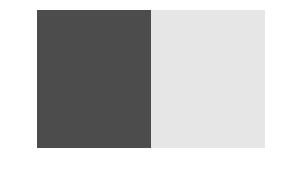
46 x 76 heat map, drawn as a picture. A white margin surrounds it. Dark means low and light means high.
It is made of 1 by 2 panels. Panel 1,1: low, flat. Panel 1,2: very high, flat.
